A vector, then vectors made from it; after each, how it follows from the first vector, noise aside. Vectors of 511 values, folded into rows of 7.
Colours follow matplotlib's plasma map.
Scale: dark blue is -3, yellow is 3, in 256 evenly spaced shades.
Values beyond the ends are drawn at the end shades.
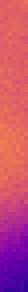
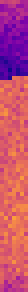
wrapped around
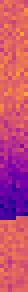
wrapped around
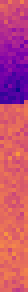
wrapped around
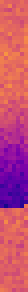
wrapped around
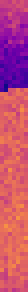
wrapped around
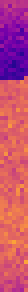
wrapped around
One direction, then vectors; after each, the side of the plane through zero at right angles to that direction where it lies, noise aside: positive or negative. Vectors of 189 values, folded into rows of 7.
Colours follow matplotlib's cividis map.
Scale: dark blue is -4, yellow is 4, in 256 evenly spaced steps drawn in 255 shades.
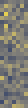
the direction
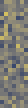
positive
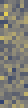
positive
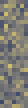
positive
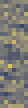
positive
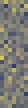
negative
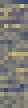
positive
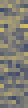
negative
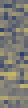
negative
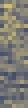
positive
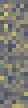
positive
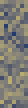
negative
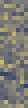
positive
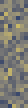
positive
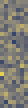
negative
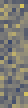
positive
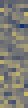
positive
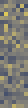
positive
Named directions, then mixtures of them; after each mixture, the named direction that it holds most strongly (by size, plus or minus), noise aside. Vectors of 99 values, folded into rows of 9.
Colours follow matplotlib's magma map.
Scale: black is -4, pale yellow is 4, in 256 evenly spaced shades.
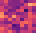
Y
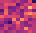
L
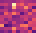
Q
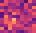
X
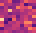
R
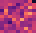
L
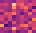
Q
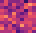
Y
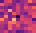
X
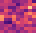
L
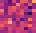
L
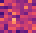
X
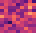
L
